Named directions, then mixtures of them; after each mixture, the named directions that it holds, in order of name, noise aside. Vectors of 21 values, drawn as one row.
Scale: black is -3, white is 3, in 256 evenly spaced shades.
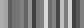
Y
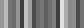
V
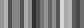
V, Y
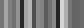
V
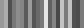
Y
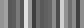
V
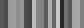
V, Y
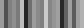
V, Y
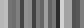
V, Y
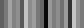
V, Y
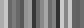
V, Y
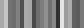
V, Y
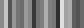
V, Y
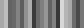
V, Y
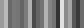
V, Y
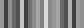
V, Y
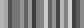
Y
